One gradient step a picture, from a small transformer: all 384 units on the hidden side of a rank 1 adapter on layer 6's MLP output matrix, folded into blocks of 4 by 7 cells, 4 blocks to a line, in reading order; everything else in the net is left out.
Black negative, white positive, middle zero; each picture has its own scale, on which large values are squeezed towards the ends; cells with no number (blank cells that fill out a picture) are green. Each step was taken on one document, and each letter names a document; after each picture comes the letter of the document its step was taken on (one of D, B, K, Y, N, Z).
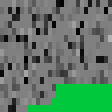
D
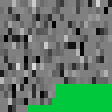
D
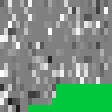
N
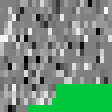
D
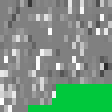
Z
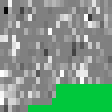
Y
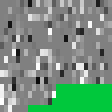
Z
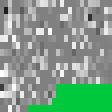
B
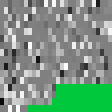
B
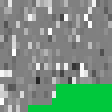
Y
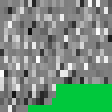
D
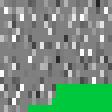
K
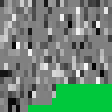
N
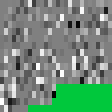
Z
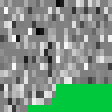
K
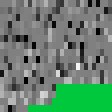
D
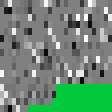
N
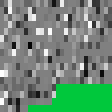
N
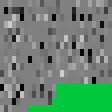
K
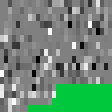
Z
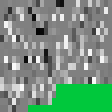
K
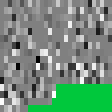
Z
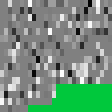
Y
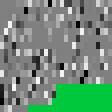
Z
